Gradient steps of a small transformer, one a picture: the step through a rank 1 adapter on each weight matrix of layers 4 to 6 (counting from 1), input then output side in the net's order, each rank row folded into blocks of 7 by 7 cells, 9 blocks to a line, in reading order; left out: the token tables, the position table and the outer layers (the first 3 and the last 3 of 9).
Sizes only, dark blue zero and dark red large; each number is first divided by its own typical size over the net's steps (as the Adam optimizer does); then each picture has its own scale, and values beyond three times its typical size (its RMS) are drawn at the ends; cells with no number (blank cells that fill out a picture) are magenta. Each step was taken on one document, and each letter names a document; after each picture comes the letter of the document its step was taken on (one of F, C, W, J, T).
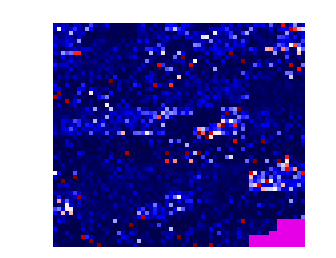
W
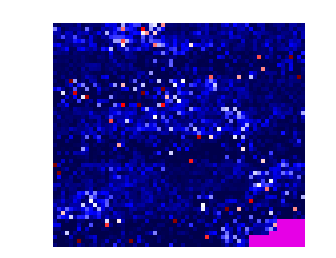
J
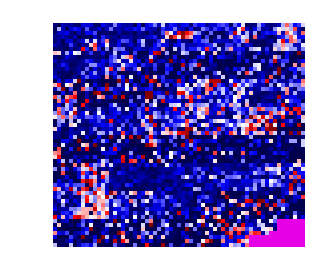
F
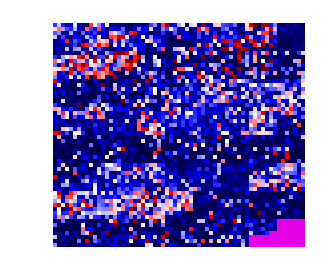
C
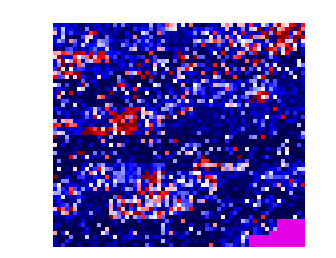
C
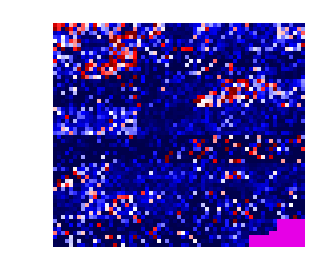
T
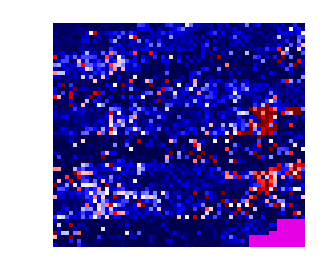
T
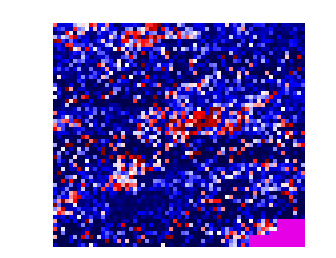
F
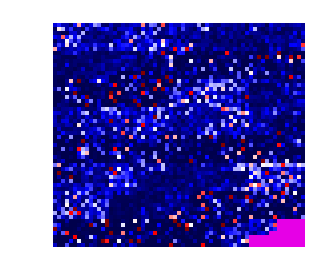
J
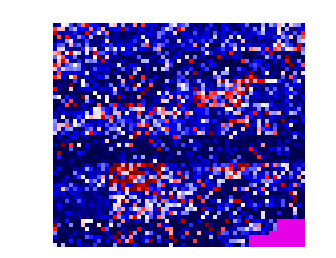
F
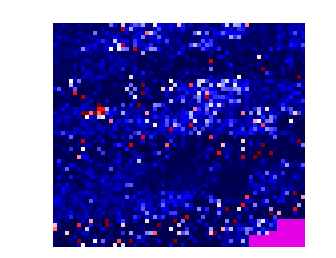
J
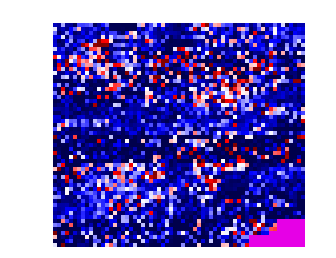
C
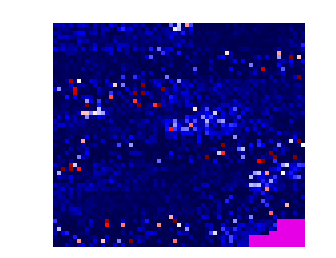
J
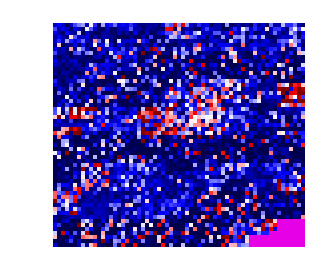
F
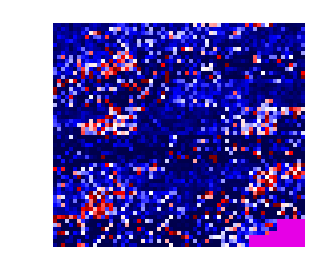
T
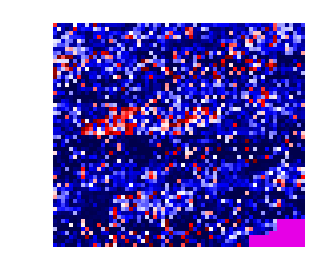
C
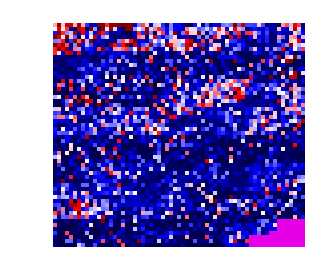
F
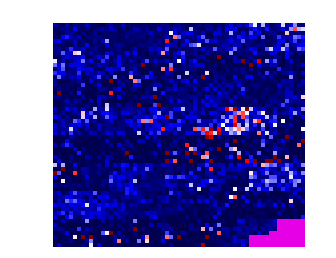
W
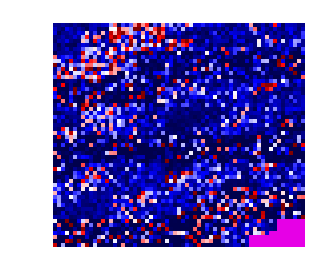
T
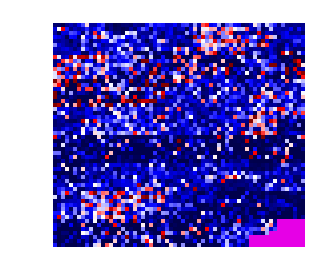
C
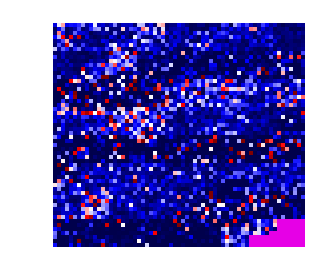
J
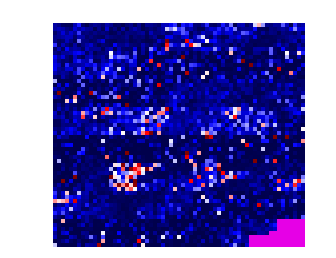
W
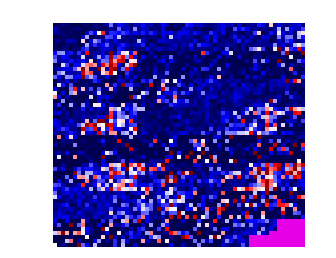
T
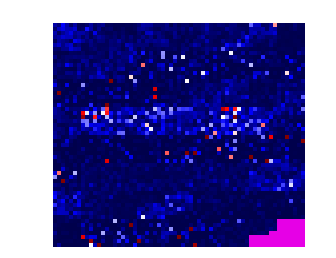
W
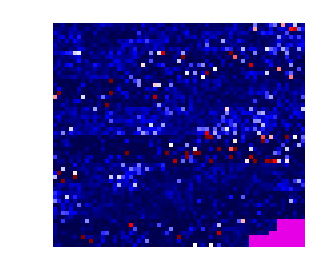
W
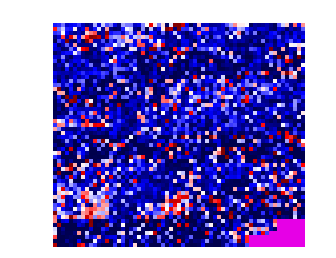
F
